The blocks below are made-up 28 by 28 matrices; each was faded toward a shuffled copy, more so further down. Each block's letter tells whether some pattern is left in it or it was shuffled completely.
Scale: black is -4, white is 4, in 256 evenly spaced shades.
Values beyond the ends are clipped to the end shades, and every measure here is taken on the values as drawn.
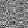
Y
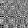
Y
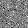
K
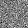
K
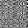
Y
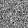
K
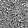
K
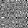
Y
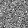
K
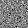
K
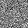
K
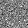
K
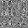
Y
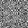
Y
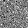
K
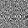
Y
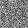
K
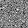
K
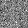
K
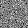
K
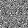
K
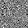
Y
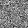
K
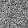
K
